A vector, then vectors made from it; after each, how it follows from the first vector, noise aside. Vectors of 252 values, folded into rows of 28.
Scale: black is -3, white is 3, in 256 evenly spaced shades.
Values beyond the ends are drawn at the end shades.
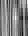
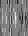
partly zeroed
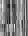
wrapped around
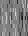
partly zeroed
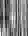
reversed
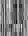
wrapped around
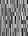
sign-scrambled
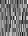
sign-scrambled
